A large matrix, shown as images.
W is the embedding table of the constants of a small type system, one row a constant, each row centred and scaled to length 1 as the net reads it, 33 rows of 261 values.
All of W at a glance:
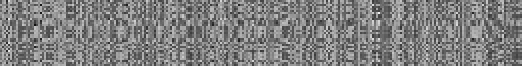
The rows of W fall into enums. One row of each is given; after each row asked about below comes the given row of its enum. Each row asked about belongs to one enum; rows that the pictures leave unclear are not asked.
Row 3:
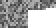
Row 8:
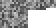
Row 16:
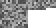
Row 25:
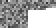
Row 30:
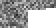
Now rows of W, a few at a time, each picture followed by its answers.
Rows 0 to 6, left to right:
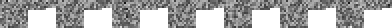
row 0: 25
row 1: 3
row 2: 30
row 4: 8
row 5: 3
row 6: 30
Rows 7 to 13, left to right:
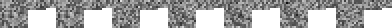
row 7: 8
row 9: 25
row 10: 30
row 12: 30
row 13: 16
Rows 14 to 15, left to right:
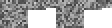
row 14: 16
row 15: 3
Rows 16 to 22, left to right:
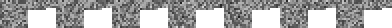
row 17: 3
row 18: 3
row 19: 30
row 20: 30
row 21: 25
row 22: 16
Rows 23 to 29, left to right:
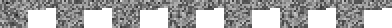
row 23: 30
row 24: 16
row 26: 8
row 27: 16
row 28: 8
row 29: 16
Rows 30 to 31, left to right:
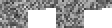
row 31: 3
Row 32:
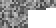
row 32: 8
